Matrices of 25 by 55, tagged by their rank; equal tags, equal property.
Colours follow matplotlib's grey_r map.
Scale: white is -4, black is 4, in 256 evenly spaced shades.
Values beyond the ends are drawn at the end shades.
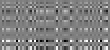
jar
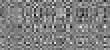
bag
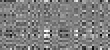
bag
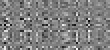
bag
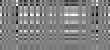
jar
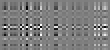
jar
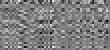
bag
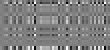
jar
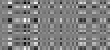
jar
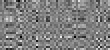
bag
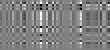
jar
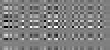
jar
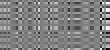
jar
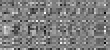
bag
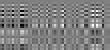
jar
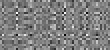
bag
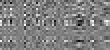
bag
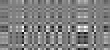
jar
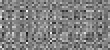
bag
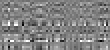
bag
